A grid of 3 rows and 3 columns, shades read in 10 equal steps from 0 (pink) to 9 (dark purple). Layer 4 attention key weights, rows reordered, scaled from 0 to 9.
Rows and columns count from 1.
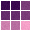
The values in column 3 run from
0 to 6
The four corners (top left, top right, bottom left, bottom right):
9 6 2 0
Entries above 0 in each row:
3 3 2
